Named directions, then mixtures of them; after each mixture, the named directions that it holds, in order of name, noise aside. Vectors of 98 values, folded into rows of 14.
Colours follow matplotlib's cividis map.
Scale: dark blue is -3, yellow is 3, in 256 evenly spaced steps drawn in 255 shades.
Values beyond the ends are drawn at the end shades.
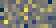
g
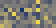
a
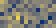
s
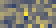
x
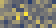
s, x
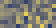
x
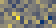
a, s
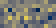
a, g, s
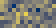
a, s, x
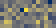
a, g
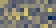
g, s, x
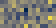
g, s, x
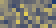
s, x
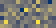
a, g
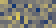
s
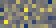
g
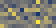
a, x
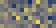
a, s, x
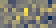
g, s, x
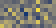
a
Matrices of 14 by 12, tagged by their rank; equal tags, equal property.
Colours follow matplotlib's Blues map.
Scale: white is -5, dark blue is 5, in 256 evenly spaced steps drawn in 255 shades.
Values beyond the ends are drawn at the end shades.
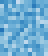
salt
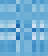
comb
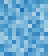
salt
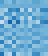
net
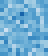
salt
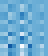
comb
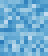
salt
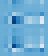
comb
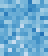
salt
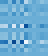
comb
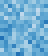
salt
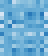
net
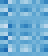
comb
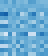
net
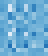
net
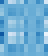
comb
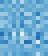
net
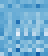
net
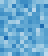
salt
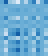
comb
